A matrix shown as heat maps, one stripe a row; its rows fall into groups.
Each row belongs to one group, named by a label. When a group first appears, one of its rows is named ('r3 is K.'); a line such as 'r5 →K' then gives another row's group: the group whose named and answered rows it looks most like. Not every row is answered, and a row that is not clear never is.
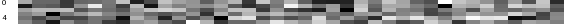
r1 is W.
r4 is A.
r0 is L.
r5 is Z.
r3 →W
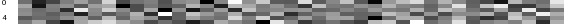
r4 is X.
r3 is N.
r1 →A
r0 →X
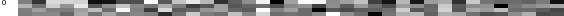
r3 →X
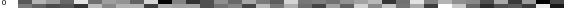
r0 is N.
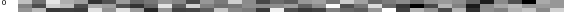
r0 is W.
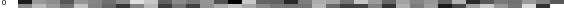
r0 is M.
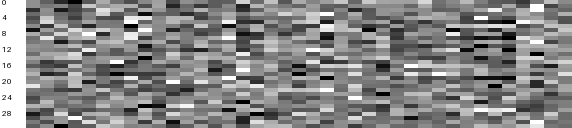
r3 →Z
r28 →W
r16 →X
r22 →Z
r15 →X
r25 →M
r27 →A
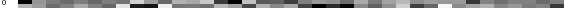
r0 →M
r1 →L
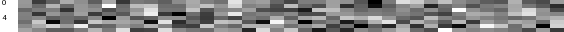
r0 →X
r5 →N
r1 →X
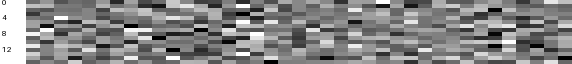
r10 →A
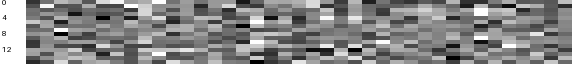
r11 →Z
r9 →A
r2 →A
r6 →M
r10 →M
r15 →W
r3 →A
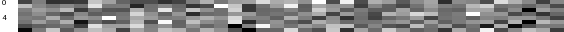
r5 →N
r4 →X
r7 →W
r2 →N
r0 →Z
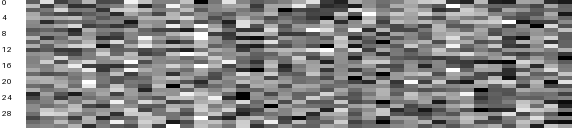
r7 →Z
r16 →N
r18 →X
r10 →X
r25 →X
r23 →M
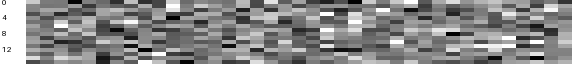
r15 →M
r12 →L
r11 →A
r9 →A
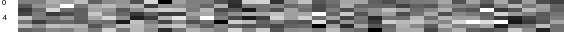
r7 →X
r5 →A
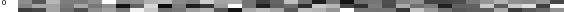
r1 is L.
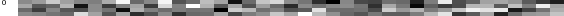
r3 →Z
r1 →N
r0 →L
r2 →A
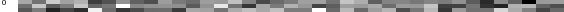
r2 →Z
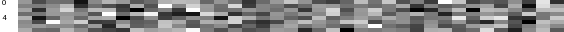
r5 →W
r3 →M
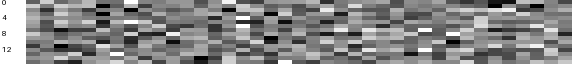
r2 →A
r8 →L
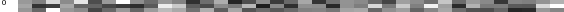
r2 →W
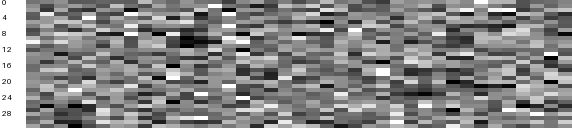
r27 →Z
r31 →L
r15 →X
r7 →Z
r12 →M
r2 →A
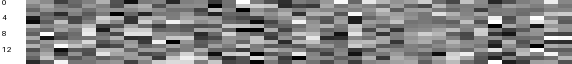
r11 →W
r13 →L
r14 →M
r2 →M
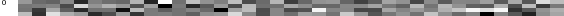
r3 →W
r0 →N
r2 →A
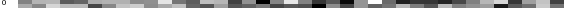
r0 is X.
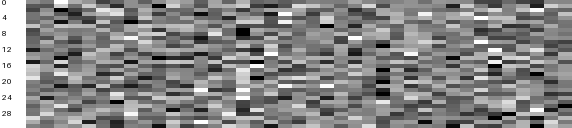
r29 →W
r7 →M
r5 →Z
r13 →L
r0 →W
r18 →W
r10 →A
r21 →Z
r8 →M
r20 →X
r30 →N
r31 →W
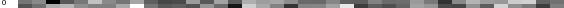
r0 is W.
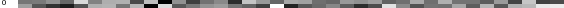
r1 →N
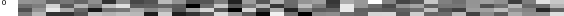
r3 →N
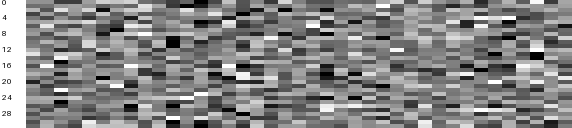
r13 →W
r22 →W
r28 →M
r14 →W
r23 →Z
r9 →X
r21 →X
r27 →A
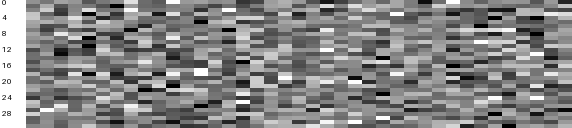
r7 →A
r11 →N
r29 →M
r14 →X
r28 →W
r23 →X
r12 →Z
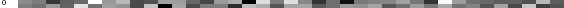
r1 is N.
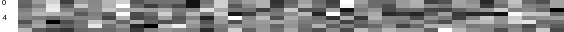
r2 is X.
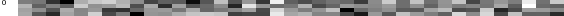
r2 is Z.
